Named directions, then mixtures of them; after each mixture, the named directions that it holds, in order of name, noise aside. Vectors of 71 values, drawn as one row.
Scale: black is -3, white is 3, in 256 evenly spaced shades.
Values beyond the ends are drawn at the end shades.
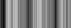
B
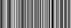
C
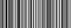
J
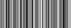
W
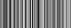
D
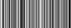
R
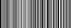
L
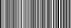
L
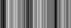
B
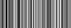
J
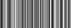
C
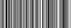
J, W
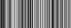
B, C, D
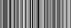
D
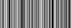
C, R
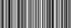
C, J, R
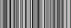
D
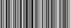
W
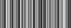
W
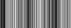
B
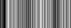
B, D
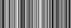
B, C, R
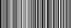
L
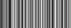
C, D, J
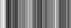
B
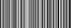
L, R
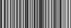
J, R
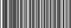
C, D, R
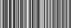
D, R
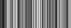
B, J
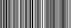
D, W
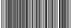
B, L, W
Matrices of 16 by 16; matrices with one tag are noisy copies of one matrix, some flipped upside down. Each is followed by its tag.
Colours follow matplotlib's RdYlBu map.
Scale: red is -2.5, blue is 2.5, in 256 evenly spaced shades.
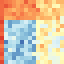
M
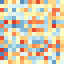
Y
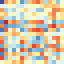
Y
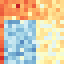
M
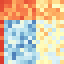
M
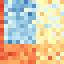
M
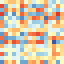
Y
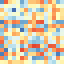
Y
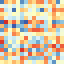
Y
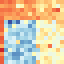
M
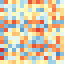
Y
